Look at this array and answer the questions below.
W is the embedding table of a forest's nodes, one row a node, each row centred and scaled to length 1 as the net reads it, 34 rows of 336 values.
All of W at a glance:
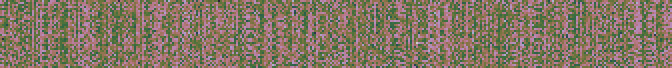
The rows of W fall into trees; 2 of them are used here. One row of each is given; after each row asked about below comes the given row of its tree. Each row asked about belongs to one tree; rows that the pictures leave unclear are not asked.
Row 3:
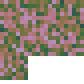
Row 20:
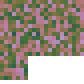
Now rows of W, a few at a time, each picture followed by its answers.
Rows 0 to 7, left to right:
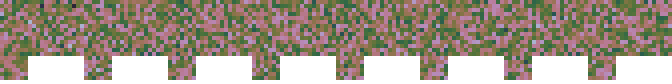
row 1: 3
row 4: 20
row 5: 20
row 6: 3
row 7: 20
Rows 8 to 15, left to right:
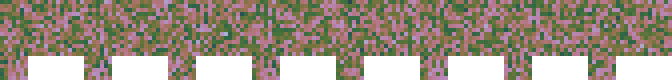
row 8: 20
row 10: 3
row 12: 20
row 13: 20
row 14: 3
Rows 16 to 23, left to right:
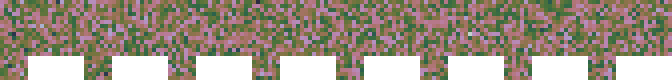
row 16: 20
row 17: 3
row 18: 3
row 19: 20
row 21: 3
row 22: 20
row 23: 20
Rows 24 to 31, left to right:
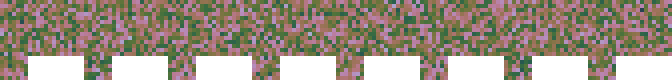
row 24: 20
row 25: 3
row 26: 20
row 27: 3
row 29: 20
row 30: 3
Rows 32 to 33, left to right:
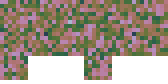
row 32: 3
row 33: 20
